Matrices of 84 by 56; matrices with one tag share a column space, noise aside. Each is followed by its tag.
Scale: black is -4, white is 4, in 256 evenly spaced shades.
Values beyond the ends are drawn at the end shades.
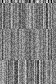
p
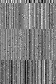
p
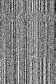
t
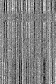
t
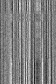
t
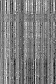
t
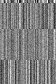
p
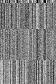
p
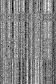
t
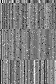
p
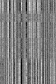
t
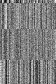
p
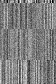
p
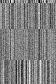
p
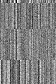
p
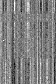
t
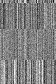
p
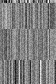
p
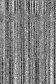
t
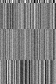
p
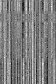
t
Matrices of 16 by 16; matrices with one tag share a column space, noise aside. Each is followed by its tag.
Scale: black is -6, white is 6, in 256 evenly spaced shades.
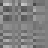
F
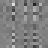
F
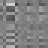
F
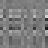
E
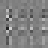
E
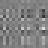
E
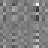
F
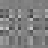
E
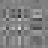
E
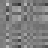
F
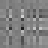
E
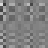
F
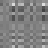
F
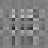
E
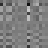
F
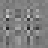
E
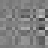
E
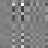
F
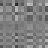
F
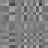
F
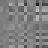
F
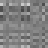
F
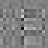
E
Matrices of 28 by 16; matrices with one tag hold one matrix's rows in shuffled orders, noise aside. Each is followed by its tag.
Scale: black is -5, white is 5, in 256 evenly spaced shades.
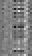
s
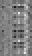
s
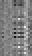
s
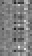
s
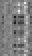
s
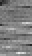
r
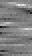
r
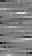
r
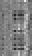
s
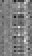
s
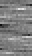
r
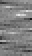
r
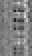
s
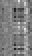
s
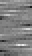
r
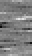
r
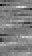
r
